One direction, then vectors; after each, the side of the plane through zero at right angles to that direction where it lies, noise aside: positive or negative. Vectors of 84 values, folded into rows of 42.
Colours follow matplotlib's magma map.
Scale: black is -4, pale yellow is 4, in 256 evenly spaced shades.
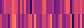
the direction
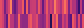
negative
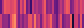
positive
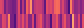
negative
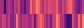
negative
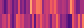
negative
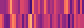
positive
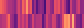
negative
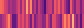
negative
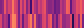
positive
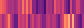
negative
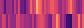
negative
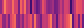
positive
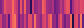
positive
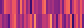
positive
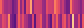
negative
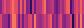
positive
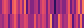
positive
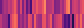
positive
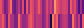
negative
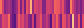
negative
